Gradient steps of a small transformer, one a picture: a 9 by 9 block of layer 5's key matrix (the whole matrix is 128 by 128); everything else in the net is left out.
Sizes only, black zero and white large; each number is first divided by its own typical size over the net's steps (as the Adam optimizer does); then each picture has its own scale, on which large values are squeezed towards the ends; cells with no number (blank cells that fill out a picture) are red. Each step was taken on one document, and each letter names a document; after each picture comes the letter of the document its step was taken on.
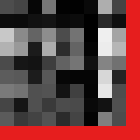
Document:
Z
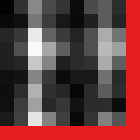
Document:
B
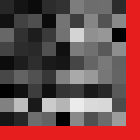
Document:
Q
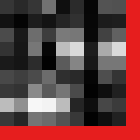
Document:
Z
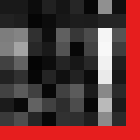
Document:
Z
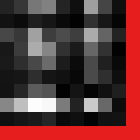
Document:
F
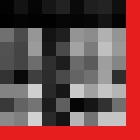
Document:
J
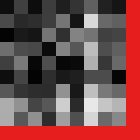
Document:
Q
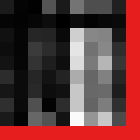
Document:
J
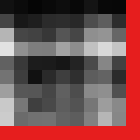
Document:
J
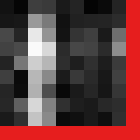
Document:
B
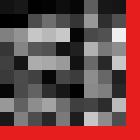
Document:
Q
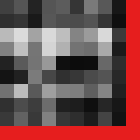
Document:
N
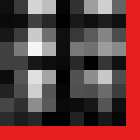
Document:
B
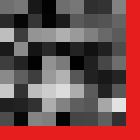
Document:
J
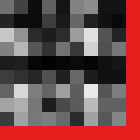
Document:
F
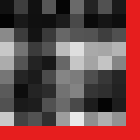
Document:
J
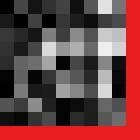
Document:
Z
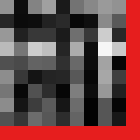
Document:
Z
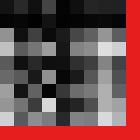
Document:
J
